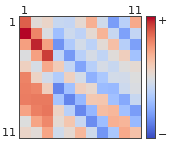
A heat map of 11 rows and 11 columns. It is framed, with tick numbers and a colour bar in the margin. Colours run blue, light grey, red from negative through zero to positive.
The middle right is the calmest part. The left part is higher, up to a seam about 30% of the way across. Streaks slant down to the right.
